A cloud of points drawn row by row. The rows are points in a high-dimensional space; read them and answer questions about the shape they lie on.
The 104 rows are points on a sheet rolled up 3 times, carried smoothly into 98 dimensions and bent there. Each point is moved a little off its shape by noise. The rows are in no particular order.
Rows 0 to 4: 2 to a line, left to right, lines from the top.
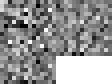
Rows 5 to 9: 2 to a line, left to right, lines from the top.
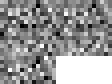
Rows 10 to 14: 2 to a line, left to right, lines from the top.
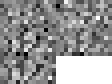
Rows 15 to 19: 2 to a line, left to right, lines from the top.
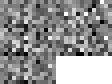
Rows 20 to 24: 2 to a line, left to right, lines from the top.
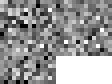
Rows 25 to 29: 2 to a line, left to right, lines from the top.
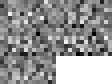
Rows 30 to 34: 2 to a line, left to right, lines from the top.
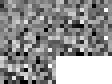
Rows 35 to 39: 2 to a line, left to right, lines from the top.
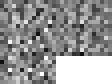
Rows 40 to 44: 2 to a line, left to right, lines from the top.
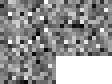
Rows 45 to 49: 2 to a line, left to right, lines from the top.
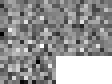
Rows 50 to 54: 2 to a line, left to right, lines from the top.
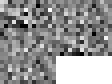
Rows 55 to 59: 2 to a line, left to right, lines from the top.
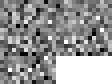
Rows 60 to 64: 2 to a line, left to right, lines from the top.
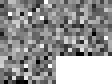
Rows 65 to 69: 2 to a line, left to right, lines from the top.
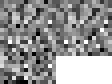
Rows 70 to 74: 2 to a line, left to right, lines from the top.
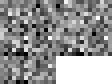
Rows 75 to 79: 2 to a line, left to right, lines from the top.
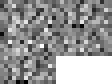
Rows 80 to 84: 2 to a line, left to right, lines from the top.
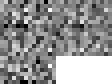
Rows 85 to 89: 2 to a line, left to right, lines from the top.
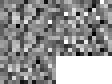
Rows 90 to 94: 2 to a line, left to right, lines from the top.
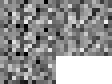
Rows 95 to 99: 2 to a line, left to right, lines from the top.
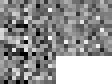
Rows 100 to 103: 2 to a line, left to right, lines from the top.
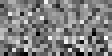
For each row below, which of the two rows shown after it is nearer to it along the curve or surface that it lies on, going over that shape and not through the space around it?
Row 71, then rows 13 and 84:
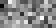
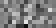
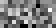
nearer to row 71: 84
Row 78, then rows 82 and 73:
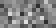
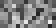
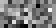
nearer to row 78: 73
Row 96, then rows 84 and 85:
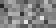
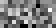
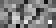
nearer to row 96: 84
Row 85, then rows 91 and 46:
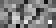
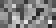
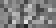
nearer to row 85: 91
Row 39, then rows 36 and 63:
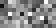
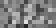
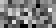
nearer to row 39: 63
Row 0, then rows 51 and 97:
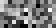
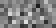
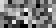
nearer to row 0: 97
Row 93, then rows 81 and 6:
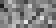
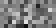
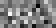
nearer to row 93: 6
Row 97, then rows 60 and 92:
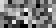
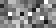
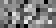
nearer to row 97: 92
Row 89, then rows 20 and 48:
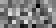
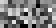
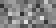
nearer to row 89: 48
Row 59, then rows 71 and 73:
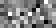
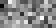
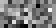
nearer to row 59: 71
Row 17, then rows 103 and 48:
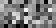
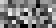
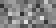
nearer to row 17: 103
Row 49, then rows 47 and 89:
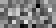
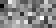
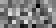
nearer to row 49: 89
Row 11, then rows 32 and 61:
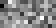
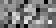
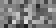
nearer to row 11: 32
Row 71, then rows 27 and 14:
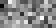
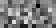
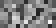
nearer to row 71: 14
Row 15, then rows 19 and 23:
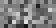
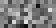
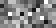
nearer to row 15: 19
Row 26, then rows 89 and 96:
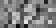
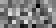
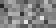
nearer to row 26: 89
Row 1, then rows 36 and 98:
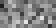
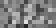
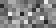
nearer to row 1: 98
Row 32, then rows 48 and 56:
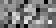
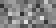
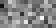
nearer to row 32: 56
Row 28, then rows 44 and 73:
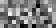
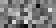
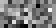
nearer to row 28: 73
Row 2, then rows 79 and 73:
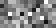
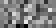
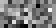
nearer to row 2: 73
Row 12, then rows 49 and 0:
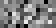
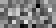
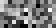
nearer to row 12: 0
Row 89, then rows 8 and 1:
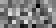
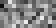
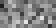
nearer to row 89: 1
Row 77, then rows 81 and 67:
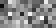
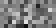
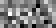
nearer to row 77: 67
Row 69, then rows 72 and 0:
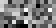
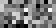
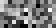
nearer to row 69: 0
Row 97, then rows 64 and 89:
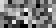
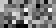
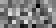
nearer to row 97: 64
